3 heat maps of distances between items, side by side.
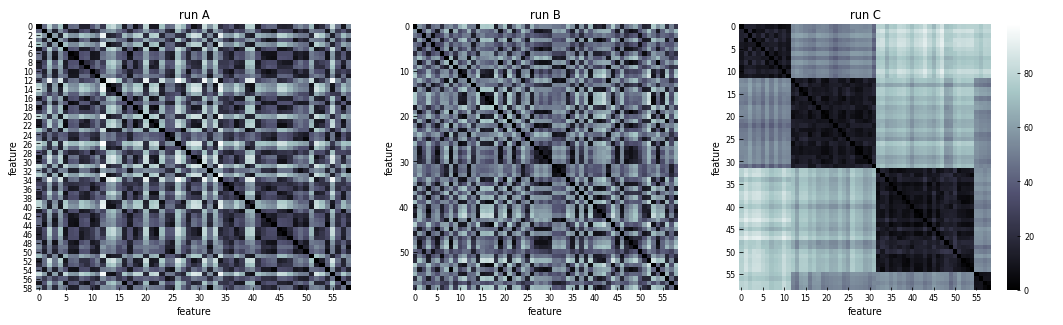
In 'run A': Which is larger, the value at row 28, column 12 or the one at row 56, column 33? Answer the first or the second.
the second
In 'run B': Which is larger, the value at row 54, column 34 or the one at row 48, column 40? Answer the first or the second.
the second
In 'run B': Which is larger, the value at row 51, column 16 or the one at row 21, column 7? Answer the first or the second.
the first
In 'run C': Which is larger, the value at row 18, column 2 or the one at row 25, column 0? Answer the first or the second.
the first
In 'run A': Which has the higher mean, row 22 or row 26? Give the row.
26
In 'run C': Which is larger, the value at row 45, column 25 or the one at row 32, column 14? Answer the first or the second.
the second
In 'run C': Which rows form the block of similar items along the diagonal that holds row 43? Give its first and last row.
32 to 54
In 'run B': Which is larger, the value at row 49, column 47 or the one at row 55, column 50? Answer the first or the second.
the second
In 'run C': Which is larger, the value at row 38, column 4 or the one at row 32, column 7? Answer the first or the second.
the first
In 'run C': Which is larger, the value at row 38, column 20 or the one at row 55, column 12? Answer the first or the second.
the first
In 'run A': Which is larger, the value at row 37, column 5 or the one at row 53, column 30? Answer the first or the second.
the second
